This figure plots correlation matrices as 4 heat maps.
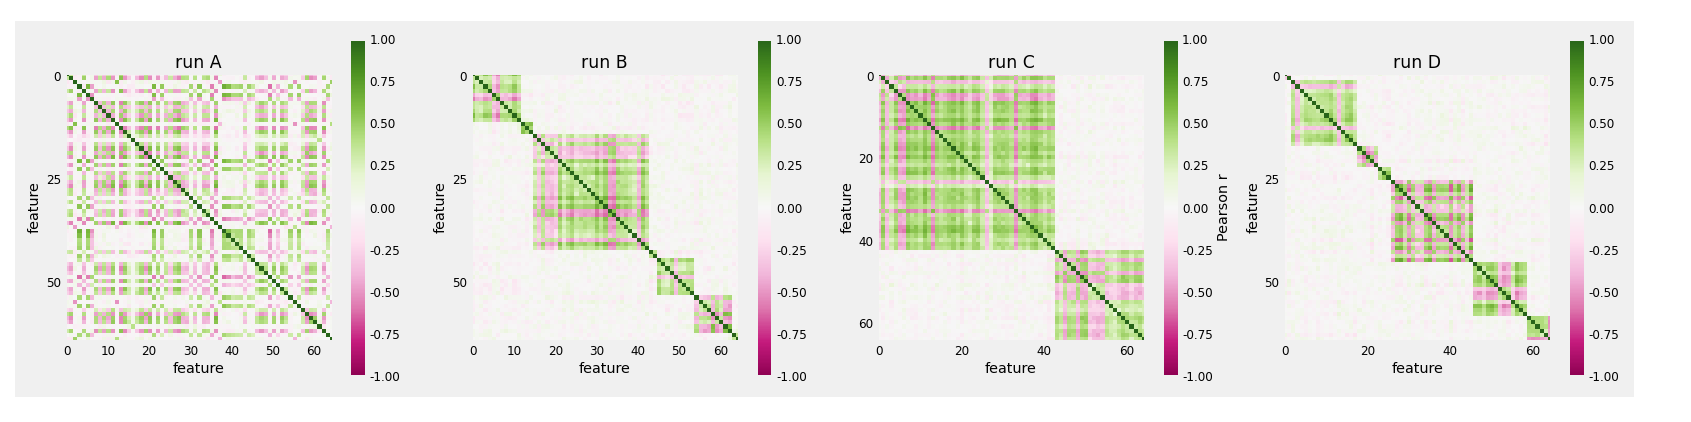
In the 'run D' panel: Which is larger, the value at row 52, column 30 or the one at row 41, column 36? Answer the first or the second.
the first
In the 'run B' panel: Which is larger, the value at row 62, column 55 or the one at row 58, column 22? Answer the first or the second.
the second
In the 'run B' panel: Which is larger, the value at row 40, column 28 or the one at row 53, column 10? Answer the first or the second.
the second
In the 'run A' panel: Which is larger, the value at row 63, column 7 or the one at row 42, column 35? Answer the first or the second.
the first
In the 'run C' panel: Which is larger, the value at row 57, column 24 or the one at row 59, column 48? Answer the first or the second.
the first
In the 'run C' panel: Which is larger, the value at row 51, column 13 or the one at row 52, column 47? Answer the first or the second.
the first
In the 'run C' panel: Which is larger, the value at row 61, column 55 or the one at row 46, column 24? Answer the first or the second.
the first
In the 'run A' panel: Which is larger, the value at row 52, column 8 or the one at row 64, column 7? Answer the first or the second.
the second
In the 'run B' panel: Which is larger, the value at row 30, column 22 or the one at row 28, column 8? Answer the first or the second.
the first
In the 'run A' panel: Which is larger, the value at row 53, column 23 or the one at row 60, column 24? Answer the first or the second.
the second
